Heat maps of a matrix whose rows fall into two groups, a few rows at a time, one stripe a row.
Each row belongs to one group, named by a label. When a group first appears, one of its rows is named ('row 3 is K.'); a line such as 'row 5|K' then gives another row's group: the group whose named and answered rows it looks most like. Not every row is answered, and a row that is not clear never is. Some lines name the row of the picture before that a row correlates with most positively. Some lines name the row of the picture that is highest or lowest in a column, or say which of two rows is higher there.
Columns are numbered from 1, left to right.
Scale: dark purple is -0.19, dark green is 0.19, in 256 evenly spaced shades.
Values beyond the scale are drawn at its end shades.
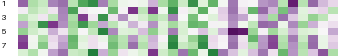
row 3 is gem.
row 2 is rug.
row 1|rug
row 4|rug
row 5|gem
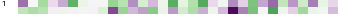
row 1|rug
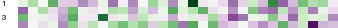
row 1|gem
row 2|rug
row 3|gem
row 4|rug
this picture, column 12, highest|4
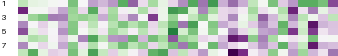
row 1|gem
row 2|rug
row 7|rug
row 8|gem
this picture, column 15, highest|8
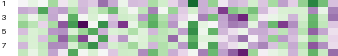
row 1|gem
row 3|gem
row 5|rug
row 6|gem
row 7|rug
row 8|gem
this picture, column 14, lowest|2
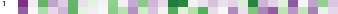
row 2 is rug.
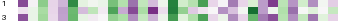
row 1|rug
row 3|rug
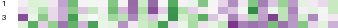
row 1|rug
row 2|rug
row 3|rug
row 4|gem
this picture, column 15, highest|4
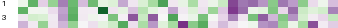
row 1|gem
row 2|gem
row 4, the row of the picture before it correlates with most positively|3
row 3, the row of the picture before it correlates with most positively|1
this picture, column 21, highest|1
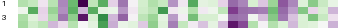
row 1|gem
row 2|gem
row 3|gem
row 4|gem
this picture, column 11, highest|4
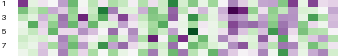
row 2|gem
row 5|gem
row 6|rug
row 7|gem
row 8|rug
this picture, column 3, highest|2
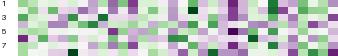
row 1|gem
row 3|gem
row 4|rug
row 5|gem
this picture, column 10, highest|6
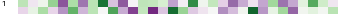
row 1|gem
